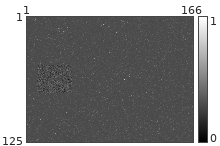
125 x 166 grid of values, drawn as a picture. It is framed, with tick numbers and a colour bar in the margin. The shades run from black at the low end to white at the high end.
No overall slope runs across the table. No row or column stands out. No regular stripes run through it. Neither half mirrors the other. The middle left is the roughest part. On average the colour sits 30% of the way up the scale. An odd patch, rougher than its surroundings, sits in the middle left.
